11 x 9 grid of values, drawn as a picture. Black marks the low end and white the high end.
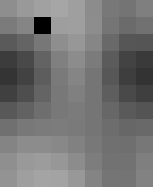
Values change most from cell to cell in the top left. One lone cell stands out, far lower than its neighbours. No regular stripes run through it. The field is mottled with small blotches.
